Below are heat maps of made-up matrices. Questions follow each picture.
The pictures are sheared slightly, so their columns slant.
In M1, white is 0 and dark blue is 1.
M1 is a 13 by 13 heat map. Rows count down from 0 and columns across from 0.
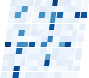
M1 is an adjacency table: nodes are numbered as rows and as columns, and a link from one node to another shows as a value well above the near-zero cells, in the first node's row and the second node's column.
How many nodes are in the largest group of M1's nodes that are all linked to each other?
2
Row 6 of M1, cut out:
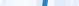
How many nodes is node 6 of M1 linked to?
1
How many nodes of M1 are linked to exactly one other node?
11
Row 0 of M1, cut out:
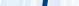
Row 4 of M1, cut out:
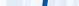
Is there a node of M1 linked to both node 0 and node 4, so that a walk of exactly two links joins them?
yes
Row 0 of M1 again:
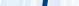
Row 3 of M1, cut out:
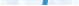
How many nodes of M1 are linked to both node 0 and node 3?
1
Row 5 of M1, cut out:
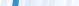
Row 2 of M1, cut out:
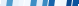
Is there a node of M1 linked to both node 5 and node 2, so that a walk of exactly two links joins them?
no
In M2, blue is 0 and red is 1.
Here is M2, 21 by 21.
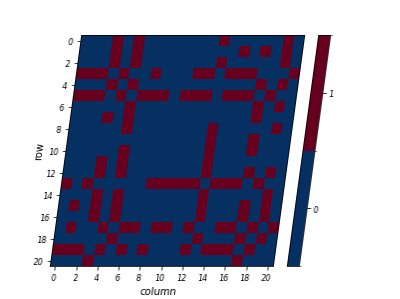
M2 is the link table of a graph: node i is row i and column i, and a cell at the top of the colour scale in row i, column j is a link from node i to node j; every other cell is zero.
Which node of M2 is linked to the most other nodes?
node 5
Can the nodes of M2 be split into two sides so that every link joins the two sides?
no
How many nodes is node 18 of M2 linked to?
4
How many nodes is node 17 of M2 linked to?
11
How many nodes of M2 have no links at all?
0
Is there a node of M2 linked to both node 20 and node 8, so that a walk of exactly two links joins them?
no
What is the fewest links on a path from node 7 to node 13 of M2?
3
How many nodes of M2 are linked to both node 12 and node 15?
5
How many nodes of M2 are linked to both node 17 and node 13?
6
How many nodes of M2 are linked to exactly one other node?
0
